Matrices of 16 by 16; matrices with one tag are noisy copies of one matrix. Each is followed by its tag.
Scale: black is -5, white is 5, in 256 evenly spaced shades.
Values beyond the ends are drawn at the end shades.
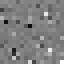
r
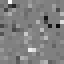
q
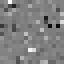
q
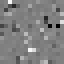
q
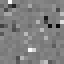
q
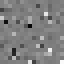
r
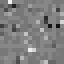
q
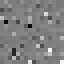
r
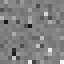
r
